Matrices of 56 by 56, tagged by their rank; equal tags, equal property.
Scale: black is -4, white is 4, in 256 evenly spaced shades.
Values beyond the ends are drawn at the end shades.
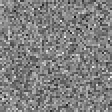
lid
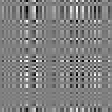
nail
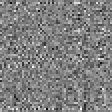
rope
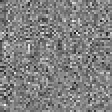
rope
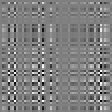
nail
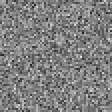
lid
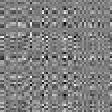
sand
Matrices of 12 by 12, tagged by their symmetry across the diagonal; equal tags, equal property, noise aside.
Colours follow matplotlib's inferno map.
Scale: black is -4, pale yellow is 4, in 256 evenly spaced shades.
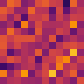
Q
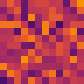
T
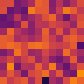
Q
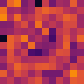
Q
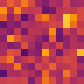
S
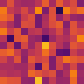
S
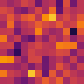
T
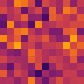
T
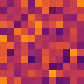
Q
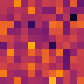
S
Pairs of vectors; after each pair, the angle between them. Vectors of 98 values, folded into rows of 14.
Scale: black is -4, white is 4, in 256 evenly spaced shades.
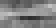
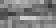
nearly opposite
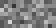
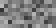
nearly opposite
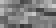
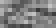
nearly parallel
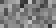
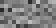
orthogonal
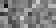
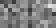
partly aligned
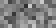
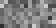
partly aligned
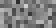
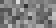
nearly opposite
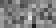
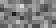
orthogonal
